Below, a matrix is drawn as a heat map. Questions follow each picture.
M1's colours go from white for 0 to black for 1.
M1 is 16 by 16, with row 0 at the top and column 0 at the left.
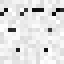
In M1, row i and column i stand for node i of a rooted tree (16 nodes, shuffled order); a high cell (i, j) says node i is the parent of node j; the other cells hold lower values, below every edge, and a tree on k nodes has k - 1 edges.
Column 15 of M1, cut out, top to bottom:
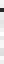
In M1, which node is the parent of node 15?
2
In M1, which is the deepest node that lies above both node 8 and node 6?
2
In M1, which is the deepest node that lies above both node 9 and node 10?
2
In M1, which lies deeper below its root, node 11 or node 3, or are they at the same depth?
node 11
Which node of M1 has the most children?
2
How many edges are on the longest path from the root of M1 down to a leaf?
2
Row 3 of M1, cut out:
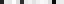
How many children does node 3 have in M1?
3
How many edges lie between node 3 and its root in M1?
1
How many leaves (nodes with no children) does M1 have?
12
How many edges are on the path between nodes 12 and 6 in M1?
3
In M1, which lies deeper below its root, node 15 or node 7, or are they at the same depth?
node 15
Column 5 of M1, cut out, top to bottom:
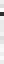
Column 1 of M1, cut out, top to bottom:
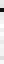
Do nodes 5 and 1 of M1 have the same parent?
no
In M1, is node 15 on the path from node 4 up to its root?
no
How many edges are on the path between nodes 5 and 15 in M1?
4
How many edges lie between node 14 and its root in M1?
2
